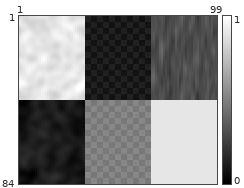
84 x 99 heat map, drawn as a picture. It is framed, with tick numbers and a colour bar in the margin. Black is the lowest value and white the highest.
It is made of 2 by 3 panels. Panel 1,1: very high, blotchy, faint in contrast. Panel 1,2: very low, checkered, faint in contrast. Panel 1,3: low, streaked downward, faint in contrast. Panel 2,1: very low, blotchy, faint in contrast. Panel 2,2: middling, checkered, faint in contrast. Panel 2,3: very high, flat.
